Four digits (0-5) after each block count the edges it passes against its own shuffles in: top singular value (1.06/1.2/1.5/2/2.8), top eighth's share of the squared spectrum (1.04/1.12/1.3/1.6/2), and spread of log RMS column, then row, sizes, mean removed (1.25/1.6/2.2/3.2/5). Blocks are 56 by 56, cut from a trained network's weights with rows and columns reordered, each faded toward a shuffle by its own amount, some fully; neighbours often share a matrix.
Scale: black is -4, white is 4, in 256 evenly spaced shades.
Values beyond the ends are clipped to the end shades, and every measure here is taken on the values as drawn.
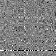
4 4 1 2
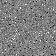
0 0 0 0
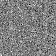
0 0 0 0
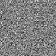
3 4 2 1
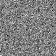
0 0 0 0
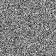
0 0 0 0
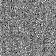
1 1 0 0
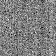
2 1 0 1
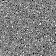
0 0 0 0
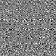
3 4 1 3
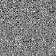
3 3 0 2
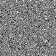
0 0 0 0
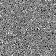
1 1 0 0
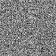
2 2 0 0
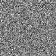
2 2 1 0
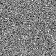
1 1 0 0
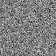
1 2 0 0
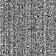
3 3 0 2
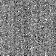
2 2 0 1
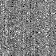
2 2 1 1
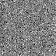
0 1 0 0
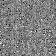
1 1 0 0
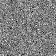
0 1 0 0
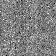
1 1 0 0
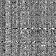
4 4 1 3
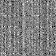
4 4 1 3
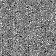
1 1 1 0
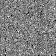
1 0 0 0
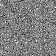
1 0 0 0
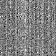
4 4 1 2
